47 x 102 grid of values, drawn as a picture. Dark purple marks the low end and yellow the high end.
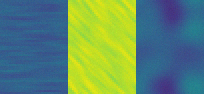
The table splits into one row of 3 panels. Panel 1,1: low, streaked across, faint in contrast. Panel 1,2: very high, slanting down to the right, faint in contrast. Panel 1,3: low, smooth.
